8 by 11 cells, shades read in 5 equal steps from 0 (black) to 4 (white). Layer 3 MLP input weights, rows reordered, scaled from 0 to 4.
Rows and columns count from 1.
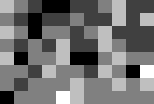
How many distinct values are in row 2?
4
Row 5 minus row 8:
3 -2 0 0 -1 -3 -2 0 1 0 0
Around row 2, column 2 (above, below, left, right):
2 2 2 0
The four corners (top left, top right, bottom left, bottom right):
3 1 0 2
